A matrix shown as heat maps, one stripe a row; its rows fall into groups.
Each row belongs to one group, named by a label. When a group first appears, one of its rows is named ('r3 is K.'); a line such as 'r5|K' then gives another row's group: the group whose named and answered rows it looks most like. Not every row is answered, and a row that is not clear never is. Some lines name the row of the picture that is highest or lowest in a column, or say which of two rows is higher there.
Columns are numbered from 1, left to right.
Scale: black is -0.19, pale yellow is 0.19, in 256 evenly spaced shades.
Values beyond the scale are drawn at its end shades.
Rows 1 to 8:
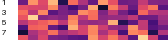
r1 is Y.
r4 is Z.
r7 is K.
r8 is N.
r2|N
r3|N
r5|Y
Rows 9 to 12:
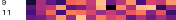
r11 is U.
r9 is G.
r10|K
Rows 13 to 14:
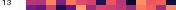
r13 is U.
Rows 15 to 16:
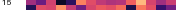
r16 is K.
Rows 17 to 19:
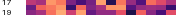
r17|N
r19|Y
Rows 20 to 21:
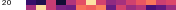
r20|G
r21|Z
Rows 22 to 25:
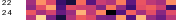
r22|Z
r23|U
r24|G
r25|Z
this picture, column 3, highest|23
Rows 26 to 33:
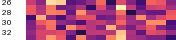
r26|N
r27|N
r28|Y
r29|Z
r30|N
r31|U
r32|N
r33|Y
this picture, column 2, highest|29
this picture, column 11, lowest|28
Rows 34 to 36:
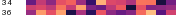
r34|K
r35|Y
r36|K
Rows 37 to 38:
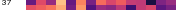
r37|Y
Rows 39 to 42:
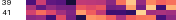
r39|G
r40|G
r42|K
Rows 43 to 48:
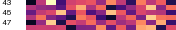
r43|U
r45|Y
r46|G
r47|U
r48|K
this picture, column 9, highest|45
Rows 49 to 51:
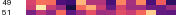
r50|Z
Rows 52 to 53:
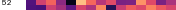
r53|G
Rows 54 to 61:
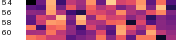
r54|U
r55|U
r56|N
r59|N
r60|N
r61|K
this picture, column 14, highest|55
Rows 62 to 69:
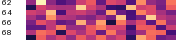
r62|Z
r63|G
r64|U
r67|K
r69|K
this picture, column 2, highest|62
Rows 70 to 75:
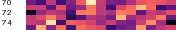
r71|K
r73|N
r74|U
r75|Z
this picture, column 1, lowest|72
